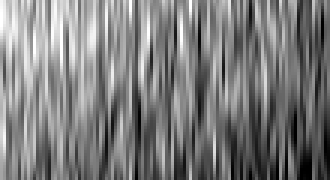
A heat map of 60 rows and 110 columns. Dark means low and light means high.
Slope: up to the top left. Histogram: bell-shaped. Grain: streaks running down. Ninth with the lowest average: bottom right. Ninth with the highest average: top left.
